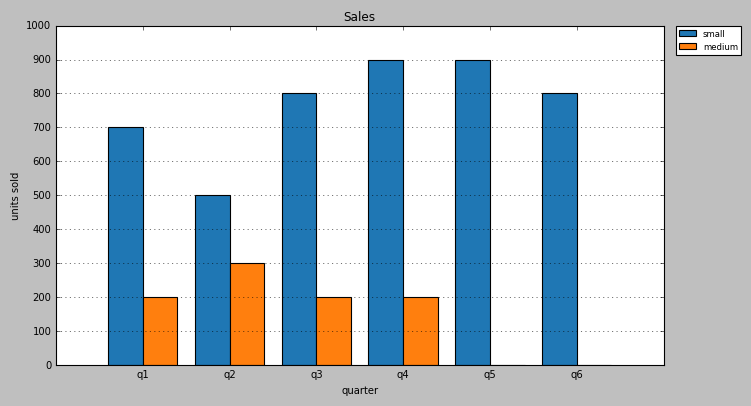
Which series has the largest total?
small
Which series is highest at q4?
small
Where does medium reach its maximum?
q2
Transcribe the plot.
Title: Sales
x-axis: quarter, ticks q1 q2 q3 q4 q5 q6
y-axis: units sold, ticks 0 100 200 300 400 500 600 700 800 900 1000
Legend: small, medium
Values:
small: 700 500 800 900 900 800
medium: 200 300 200 200 0 0
